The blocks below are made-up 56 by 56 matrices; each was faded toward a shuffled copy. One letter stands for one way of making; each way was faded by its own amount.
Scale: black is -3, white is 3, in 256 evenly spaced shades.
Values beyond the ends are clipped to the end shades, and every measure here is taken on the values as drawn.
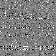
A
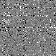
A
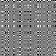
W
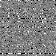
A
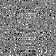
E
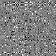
E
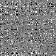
A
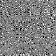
E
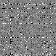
A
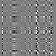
W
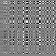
W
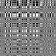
W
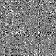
E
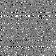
A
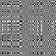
W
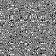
E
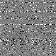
A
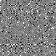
E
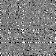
A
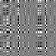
W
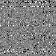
A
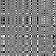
W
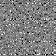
E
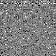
E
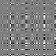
W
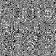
E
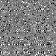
E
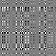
W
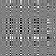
W
